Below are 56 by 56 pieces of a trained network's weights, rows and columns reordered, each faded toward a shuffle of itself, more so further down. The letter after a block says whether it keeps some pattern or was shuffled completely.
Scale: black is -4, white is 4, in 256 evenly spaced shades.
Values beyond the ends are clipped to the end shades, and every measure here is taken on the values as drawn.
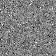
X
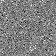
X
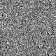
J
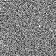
J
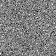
X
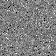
X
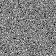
X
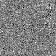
J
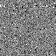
J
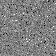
X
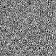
J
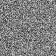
X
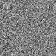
J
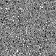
J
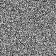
X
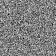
X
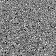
X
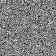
X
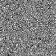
J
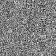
J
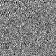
J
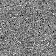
X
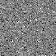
J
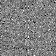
J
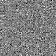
J
